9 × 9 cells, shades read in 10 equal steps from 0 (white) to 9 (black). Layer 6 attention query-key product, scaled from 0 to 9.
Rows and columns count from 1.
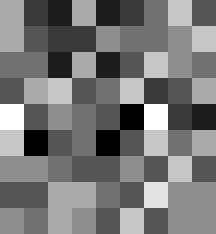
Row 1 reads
3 7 8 3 8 7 5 2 6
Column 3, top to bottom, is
8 7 8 2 4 6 5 3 3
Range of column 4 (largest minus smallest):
4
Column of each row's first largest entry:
3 3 3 7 6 2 4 1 5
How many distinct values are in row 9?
5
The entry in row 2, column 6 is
5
